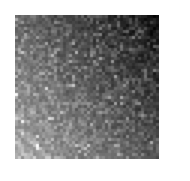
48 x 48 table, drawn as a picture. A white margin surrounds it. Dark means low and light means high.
Histogram: bell-shaped. Odd rows or columns: none. Ninth with the lowest average: top right. Slope: up to the bottom left.
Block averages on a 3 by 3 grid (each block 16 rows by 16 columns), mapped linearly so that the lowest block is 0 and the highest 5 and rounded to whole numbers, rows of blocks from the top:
3 1 0
4 2 1
5 4 2
